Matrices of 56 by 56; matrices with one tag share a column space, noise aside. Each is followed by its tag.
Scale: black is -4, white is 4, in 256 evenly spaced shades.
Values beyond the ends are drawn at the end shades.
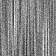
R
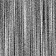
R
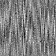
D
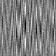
D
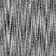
D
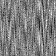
D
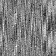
D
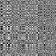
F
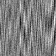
D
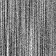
R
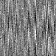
D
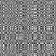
F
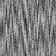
D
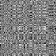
F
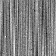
R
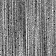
R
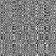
F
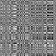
F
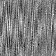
D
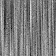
R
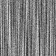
R
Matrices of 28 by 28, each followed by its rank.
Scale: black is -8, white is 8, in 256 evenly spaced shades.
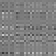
two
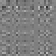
two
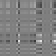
one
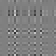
one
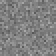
full rank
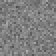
full rank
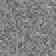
full rank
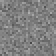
full rank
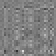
three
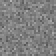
full rank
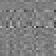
three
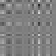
one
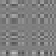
one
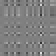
one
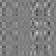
two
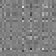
three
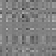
two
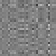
two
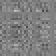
three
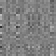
three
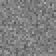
full rank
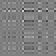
one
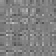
three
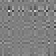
two
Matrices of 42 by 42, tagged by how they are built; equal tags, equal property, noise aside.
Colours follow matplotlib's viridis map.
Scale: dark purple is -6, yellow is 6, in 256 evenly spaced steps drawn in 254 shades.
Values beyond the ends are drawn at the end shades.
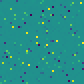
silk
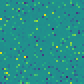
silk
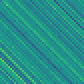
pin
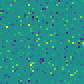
silk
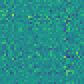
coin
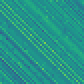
pin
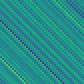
pin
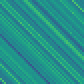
pin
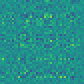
coin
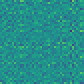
coin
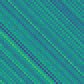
pin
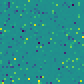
silk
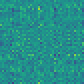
coin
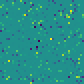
silk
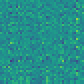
coin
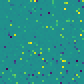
silk
